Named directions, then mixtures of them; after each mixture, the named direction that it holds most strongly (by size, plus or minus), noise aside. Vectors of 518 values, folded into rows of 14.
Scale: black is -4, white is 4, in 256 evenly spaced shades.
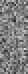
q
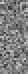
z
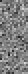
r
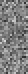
q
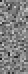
r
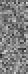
q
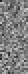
r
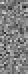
z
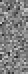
r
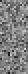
r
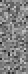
r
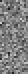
r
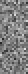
q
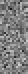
z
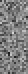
q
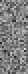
q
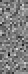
r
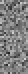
z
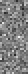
r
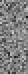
q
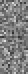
q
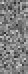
z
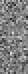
q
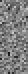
r
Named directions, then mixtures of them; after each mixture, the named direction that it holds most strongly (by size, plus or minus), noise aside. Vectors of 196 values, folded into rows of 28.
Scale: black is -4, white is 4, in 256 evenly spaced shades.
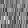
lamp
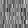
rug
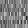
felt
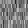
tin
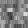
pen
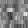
pen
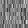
rug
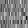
felt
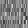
felt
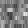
pen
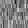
tin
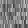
rug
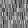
tin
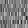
felt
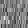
lamp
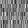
tin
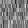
tin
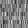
tin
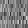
felt
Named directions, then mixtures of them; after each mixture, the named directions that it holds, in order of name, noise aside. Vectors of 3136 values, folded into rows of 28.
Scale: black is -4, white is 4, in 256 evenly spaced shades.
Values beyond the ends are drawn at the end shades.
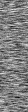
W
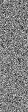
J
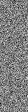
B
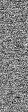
B, J, W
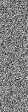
B, J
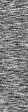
W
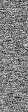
B, J, W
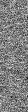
B, W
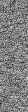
B, W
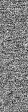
B, J, W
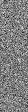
J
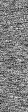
B, J, W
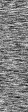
W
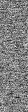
B, J, W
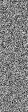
B, J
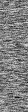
J, W
